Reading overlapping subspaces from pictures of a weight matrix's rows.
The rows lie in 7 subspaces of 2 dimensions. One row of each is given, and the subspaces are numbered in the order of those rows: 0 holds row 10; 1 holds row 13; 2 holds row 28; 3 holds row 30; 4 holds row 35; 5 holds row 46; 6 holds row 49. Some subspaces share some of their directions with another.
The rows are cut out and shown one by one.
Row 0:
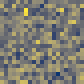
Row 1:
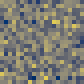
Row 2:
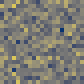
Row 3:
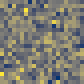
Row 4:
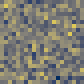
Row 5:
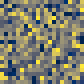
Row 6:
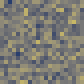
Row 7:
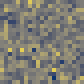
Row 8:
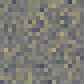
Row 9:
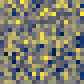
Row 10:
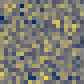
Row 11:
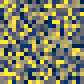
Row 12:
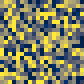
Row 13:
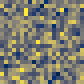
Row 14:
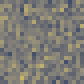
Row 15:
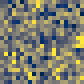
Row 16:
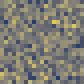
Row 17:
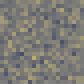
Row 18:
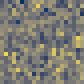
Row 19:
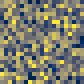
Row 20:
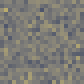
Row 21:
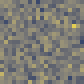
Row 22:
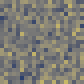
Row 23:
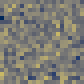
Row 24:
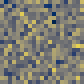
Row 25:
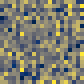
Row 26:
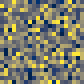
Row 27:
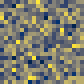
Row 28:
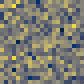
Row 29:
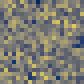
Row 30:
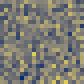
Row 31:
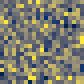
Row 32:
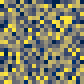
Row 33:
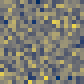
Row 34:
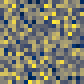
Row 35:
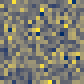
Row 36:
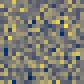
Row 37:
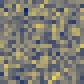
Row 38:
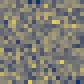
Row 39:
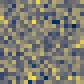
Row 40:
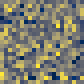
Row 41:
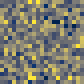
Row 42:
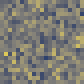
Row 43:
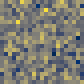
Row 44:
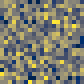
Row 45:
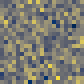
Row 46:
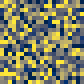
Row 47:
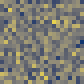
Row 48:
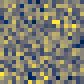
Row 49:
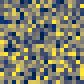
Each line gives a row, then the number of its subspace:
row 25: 3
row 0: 1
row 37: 1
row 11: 5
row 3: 1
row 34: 5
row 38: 0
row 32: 2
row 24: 5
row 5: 5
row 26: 4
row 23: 0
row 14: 3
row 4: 3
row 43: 6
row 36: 4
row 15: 6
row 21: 5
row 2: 2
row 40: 0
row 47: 2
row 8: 4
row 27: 2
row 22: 3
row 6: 1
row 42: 6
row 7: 0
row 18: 6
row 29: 6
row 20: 4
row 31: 5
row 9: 6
